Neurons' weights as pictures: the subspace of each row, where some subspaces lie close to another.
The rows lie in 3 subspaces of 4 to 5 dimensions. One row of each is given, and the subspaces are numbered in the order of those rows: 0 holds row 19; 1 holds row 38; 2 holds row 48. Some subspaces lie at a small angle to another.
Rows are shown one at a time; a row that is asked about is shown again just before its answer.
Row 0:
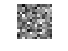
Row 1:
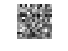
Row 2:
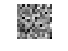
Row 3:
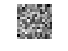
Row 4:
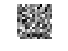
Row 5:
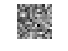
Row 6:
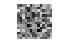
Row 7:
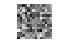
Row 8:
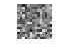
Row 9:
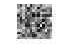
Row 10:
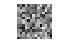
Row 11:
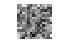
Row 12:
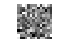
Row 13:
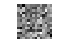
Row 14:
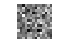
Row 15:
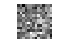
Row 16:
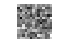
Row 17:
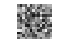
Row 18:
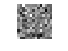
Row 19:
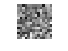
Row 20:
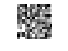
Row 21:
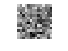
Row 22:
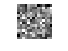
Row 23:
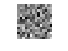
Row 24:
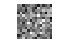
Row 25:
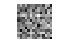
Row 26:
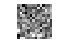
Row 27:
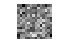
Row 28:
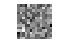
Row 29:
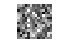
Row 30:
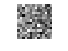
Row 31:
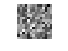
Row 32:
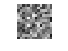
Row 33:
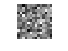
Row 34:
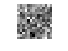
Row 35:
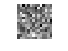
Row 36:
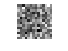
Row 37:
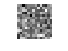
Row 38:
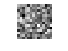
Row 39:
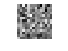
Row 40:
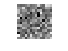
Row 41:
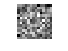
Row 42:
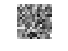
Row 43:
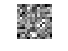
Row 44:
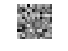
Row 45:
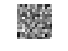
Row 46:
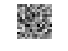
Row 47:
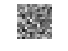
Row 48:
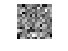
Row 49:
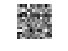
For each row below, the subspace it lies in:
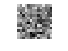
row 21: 1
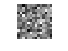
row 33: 0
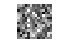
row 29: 0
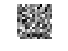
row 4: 2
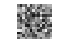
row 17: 1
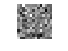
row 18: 2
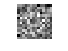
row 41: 0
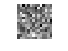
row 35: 2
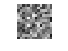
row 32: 0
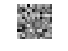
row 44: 2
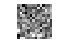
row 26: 2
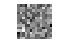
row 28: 1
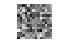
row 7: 2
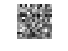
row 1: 2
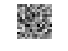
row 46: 1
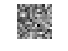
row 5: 1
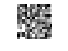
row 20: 2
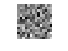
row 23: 0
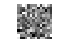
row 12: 2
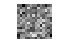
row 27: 1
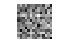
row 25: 0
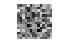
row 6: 0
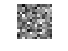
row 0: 0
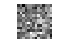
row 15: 1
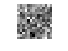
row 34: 2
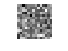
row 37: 2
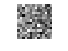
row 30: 0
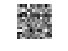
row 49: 2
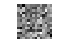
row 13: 1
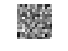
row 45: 1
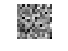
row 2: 0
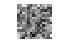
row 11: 0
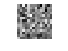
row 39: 2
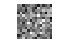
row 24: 0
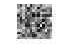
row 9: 1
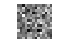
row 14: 0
